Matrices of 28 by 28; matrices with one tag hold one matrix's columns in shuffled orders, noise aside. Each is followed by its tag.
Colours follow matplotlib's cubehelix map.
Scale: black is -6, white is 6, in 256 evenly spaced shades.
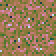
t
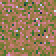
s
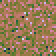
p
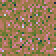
t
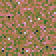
p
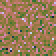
p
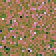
p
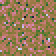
t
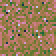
s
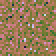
t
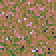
p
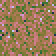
s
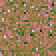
s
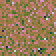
p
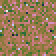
s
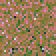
p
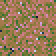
p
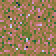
t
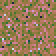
t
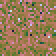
s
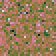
s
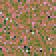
p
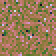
s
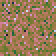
s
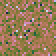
s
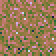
p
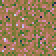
t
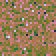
s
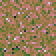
p
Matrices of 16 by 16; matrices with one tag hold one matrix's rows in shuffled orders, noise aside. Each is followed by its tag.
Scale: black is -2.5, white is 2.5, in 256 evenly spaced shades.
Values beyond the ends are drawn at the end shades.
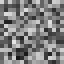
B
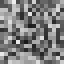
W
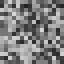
W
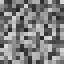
B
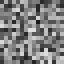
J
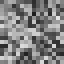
W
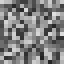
B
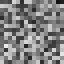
B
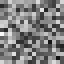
W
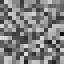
B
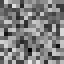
B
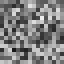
J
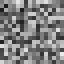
J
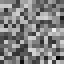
J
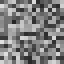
W
